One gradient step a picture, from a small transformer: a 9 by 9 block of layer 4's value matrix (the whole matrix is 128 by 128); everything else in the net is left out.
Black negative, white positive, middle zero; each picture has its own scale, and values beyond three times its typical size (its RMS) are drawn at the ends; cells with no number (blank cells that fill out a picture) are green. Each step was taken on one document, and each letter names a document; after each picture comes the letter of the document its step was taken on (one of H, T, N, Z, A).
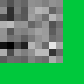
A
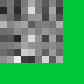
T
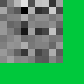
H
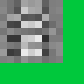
T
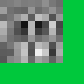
H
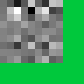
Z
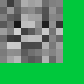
T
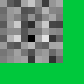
Z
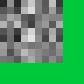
T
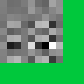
Z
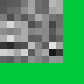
A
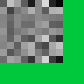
Z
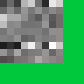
Z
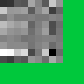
A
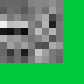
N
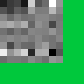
A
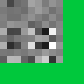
Z
